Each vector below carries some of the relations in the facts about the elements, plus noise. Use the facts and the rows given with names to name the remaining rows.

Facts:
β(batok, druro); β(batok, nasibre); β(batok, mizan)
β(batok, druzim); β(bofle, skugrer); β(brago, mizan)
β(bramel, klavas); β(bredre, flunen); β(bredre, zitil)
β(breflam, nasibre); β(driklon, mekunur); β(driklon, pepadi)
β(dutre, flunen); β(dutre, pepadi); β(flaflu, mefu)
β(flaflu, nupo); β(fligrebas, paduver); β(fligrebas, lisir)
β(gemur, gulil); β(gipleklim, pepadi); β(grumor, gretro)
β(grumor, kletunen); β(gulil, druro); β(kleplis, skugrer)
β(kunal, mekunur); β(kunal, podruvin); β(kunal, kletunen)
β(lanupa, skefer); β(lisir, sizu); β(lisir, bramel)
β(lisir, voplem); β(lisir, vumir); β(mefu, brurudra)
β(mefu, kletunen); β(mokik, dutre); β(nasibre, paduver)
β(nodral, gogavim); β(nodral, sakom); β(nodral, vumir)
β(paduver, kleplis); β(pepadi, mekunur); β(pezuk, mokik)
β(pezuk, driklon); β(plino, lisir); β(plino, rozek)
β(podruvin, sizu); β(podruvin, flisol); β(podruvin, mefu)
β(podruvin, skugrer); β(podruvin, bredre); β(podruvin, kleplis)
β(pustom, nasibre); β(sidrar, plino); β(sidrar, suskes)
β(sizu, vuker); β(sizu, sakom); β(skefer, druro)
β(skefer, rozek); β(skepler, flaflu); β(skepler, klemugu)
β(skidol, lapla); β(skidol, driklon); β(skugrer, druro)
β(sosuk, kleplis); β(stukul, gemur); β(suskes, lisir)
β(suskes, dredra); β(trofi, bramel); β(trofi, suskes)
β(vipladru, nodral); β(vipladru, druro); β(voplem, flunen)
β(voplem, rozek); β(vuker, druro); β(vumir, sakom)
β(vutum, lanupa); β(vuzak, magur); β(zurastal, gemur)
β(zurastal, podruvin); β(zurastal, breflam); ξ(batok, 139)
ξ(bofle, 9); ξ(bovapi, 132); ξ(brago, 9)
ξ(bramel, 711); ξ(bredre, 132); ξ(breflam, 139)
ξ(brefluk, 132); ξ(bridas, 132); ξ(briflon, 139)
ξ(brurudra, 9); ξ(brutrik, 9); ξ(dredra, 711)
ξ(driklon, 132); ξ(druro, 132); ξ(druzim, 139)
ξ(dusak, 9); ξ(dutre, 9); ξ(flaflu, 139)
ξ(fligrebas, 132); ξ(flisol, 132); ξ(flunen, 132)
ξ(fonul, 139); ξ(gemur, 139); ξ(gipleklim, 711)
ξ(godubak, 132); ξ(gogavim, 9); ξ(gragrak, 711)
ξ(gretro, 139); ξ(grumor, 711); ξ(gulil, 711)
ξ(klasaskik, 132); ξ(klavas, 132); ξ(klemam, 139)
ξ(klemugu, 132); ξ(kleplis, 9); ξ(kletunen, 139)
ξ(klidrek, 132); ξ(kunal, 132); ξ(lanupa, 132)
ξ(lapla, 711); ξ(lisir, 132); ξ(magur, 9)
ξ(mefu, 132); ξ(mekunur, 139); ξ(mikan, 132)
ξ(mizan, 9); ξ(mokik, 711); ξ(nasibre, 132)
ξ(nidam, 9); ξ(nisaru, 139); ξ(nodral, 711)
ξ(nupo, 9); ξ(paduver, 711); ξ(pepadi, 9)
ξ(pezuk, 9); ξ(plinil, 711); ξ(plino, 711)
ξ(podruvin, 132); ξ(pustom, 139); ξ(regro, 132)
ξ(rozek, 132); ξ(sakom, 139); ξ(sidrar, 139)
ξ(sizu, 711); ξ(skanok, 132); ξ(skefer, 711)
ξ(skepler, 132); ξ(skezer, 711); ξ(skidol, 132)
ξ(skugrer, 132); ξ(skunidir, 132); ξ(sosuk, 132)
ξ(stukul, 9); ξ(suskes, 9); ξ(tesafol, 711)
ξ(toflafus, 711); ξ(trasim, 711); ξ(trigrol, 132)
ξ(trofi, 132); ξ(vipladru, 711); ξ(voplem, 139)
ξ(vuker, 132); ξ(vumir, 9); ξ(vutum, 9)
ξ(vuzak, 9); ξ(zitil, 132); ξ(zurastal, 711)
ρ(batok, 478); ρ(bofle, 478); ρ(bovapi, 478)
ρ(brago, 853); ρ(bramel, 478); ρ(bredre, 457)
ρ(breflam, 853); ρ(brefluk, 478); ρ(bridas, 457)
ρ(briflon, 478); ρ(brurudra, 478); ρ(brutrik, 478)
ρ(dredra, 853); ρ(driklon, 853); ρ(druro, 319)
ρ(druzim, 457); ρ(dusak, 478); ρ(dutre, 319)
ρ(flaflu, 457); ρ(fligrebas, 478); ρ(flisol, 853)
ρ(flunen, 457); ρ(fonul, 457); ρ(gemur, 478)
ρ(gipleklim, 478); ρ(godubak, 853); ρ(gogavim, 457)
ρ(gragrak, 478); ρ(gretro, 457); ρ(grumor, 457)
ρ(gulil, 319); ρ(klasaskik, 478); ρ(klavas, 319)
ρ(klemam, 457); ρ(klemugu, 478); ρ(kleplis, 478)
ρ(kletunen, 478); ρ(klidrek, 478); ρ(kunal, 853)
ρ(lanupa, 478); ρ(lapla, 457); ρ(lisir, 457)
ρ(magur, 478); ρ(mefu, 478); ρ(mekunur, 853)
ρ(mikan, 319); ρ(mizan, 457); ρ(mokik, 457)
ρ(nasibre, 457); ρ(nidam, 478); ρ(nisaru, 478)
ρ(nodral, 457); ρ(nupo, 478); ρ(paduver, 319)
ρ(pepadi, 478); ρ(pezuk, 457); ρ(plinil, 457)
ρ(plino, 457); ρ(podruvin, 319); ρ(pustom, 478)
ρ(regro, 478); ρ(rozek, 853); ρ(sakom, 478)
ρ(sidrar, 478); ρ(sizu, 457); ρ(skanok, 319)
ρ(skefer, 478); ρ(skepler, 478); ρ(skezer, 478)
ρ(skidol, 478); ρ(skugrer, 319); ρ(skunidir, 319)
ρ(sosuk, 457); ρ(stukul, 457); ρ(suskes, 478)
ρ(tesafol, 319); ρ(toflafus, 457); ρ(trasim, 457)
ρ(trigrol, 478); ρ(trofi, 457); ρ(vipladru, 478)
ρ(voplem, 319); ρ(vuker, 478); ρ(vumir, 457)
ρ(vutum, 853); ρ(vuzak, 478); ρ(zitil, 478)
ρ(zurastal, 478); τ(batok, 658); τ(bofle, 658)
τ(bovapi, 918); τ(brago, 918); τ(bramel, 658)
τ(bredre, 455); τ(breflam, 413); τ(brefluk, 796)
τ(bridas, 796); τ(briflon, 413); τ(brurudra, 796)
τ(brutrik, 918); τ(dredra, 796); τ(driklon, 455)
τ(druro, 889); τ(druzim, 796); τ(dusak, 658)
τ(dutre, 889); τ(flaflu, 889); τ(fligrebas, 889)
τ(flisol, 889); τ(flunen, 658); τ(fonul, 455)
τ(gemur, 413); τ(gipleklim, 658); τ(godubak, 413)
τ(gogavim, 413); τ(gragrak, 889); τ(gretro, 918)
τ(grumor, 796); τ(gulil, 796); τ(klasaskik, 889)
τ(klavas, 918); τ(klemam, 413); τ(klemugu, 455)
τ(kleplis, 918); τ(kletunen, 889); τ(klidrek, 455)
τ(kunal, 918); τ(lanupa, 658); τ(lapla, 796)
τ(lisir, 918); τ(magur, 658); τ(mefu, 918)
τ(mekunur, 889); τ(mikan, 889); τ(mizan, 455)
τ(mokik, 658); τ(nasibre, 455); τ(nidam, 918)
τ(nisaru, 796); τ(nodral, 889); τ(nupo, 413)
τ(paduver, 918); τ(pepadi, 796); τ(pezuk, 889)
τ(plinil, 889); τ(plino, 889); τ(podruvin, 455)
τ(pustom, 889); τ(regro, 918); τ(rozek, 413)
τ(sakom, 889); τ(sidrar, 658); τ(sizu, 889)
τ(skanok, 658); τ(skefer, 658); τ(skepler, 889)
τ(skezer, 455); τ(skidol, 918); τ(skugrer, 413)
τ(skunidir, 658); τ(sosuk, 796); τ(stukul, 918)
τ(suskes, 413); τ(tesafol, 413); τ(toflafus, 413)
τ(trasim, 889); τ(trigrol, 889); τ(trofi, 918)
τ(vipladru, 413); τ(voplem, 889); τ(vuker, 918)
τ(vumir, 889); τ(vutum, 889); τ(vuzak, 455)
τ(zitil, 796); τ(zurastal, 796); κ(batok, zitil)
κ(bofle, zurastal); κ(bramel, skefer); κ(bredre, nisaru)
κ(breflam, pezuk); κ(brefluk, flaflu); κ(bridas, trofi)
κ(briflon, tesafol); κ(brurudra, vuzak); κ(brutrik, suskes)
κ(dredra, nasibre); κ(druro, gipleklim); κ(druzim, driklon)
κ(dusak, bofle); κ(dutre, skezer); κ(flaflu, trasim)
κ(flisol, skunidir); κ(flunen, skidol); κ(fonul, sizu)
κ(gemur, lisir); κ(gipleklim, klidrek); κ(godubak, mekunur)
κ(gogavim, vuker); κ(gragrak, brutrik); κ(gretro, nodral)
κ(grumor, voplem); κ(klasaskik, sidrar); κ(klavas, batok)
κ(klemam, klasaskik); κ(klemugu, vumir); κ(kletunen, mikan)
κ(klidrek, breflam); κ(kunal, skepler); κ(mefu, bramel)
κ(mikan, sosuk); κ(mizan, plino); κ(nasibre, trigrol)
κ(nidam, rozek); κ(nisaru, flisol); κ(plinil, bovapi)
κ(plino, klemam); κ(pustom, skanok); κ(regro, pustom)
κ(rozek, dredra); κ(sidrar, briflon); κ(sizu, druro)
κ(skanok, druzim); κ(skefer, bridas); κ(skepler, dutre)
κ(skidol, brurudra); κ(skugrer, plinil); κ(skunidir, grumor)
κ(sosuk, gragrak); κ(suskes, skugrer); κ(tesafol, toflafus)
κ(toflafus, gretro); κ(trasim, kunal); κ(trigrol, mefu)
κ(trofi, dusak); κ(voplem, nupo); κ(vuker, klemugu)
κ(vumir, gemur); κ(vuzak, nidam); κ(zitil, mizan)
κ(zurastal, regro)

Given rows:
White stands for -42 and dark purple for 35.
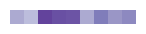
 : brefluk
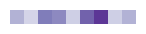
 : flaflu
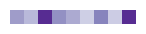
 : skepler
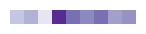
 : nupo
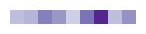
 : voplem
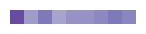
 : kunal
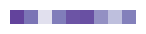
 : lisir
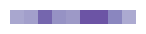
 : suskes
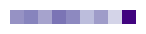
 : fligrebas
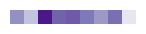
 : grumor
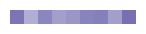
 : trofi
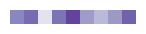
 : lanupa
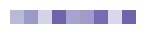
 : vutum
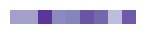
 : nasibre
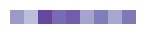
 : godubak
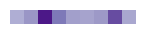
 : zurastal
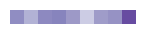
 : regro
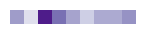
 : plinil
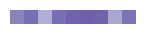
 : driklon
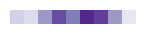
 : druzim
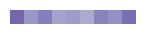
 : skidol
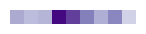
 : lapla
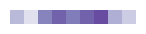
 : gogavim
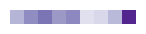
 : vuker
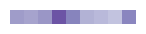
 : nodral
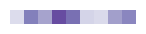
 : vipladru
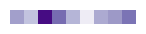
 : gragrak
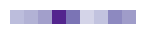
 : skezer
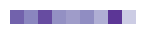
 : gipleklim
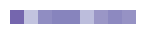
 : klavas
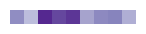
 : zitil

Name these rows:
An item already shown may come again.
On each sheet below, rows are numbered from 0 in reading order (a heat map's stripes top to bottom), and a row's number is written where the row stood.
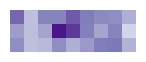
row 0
flunen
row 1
lapla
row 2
brutrik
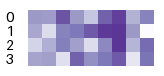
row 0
dutre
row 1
klemam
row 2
pustom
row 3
pezuk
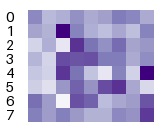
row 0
brutrik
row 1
sizu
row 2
nupo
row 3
bridas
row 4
trigrol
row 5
fonul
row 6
bovapi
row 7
mefu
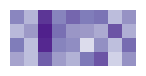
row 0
bredre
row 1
zurastal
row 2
klasaskik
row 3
vumir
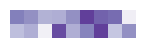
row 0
sidrar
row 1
mekunur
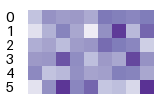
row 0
bofle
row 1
pustom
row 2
batok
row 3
bramel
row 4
brutrik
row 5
skugrer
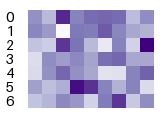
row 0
bredre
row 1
stukul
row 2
trigrol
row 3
gemur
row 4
skefer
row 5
lapla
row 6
voplem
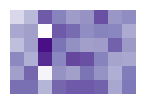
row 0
vuzak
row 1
magur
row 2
zurastal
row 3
sosuk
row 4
kleplis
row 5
driklon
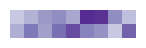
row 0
breflam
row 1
podruvin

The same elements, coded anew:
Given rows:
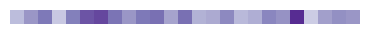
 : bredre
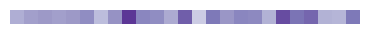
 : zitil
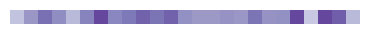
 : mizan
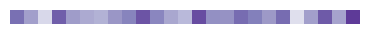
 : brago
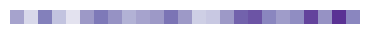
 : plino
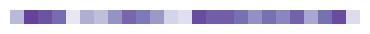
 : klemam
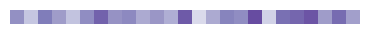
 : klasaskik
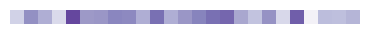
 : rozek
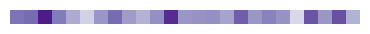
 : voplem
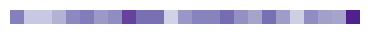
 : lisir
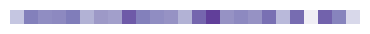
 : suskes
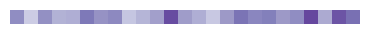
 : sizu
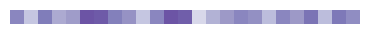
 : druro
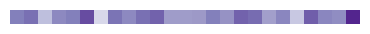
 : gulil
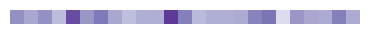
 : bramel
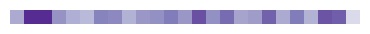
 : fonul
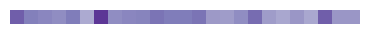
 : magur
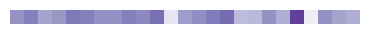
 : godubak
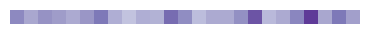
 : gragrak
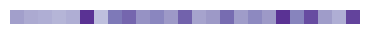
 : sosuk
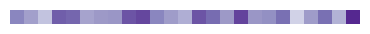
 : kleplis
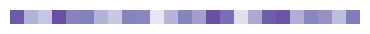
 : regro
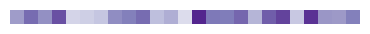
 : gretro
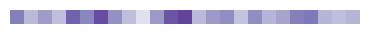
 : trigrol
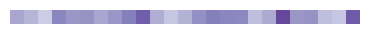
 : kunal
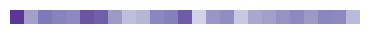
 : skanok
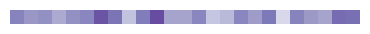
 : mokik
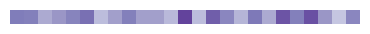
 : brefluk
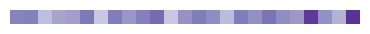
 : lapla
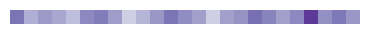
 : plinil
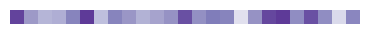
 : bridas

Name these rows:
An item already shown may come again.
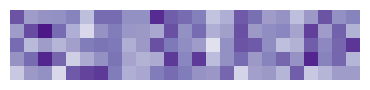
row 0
vutum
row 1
kletunen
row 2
nodral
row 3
flaflu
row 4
nasibre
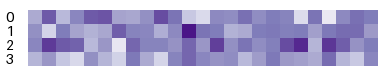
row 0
vipladru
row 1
vumir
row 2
druzim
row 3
dredra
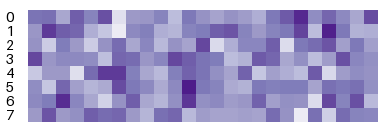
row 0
zurastal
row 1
nisaru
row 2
klasaskik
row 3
vutum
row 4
nasibre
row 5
vumir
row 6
voplem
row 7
skezer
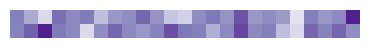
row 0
paduver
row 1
sakom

